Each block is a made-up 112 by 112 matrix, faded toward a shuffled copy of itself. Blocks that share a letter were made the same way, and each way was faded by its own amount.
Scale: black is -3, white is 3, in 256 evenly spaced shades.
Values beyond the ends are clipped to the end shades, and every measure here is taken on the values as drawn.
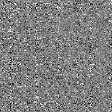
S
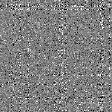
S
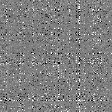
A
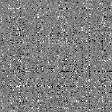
A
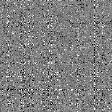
S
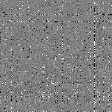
A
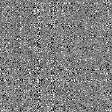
S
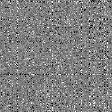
S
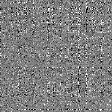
S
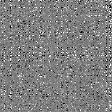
A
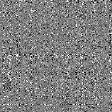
S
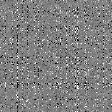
A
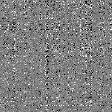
A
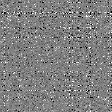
A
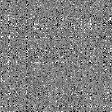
S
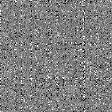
S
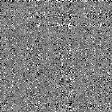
S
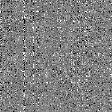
S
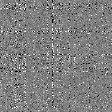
A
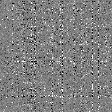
A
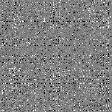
A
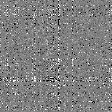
A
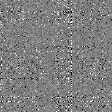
A
